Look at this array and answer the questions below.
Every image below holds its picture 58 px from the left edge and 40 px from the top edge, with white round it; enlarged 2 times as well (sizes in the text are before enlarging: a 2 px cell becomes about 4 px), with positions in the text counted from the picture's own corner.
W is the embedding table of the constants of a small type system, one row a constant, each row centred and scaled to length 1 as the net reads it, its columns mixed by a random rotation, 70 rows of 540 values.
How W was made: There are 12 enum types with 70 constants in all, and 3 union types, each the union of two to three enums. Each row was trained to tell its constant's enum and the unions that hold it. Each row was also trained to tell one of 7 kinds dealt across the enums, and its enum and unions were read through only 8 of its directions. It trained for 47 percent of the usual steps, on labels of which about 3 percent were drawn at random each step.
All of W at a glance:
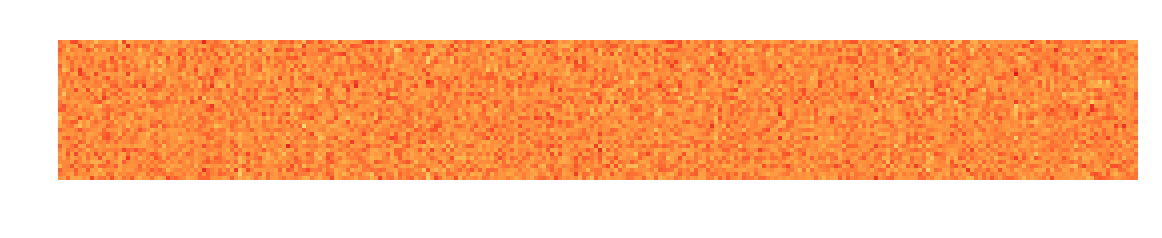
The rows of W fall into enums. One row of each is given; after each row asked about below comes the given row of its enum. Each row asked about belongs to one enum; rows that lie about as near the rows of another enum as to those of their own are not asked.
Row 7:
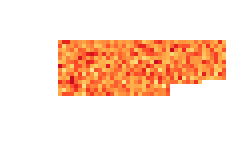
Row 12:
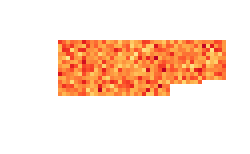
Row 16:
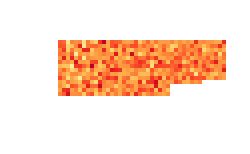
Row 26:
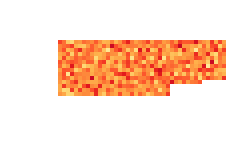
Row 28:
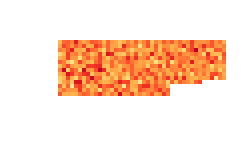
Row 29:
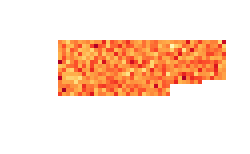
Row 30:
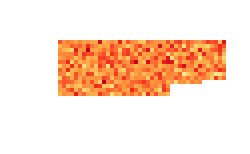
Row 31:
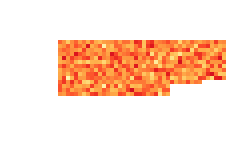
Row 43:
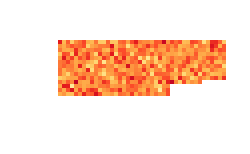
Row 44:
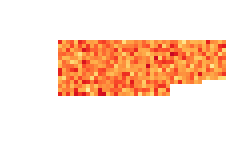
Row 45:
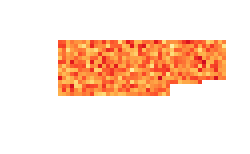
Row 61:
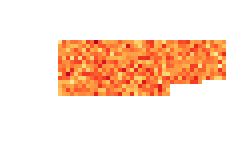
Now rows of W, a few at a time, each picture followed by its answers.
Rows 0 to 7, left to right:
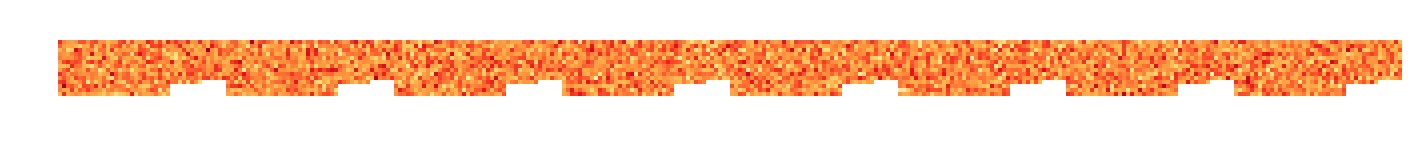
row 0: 45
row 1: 45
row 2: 16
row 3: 44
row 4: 26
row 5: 26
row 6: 16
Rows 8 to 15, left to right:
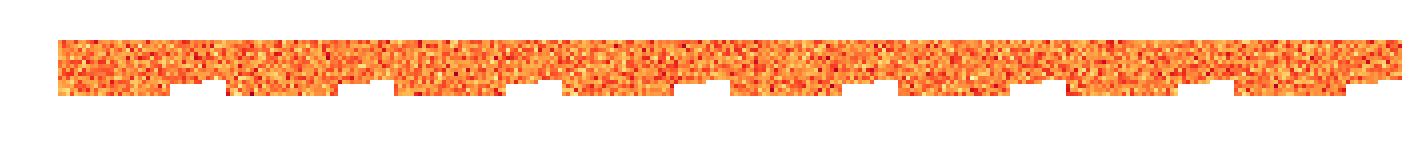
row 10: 28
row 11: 26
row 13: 16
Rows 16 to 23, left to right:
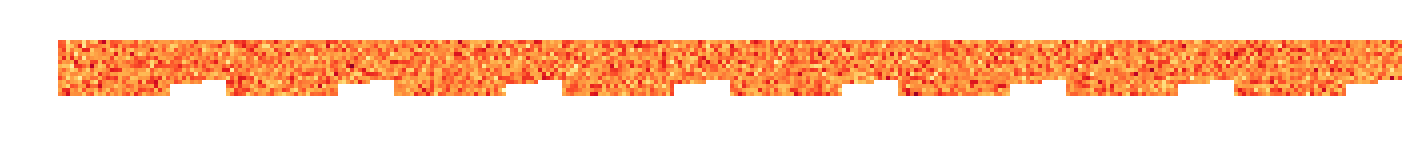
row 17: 30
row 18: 61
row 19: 7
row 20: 31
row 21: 44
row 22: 7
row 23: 31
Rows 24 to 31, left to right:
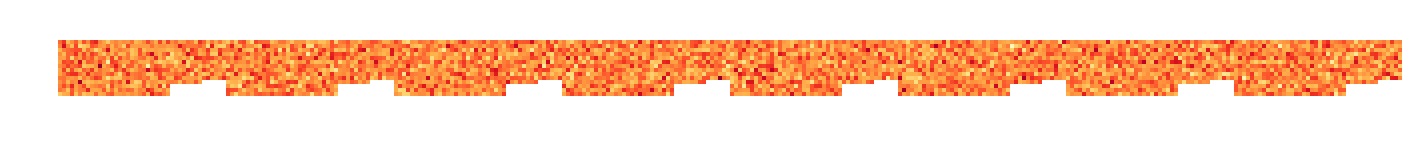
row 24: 45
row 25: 29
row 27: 31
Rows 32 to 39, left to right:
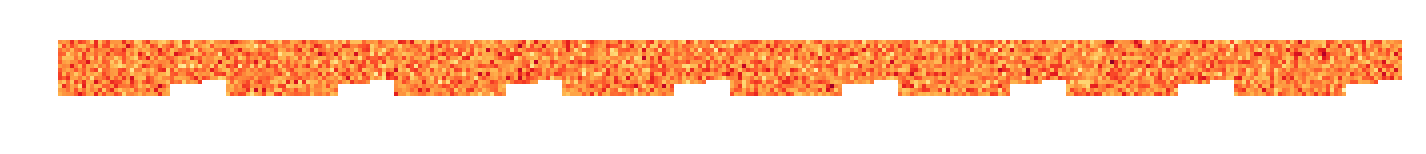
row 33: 7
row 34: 29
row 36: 29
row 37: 45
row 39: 61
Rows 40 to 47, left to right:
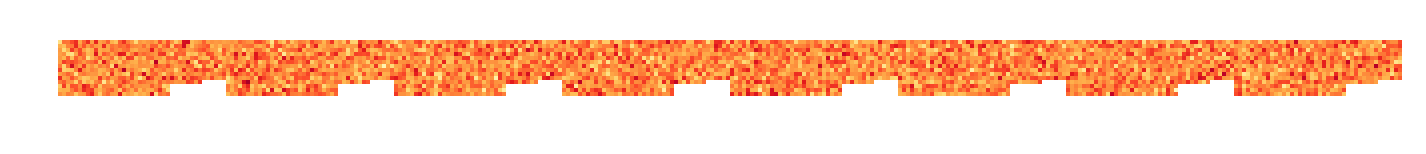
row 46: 61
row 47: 16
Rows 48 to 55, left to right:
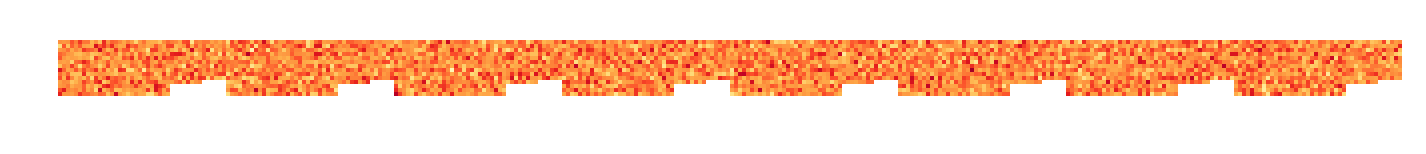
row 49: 61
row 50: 29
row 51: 30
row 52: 45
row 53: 26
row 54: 29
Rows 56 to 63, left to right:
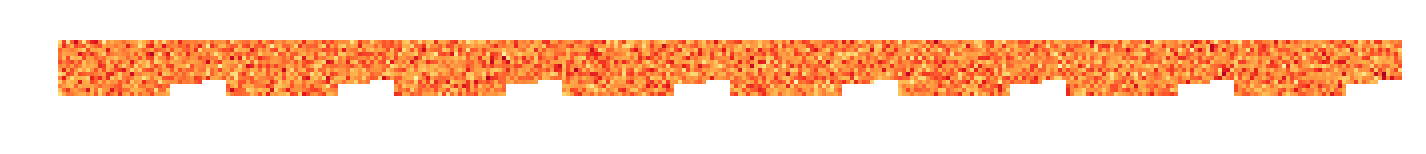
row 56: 61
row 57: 31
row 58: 16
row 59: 30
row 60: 7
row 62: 28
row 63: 30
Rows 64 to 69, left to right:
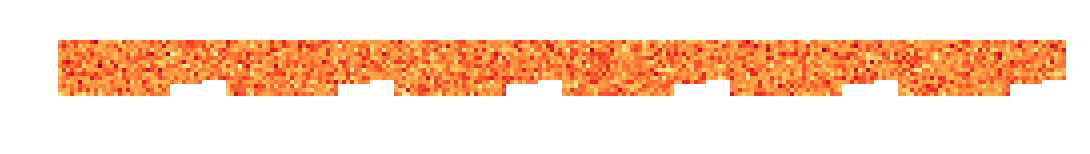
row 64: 45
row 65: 7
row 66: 26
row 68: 29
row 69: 26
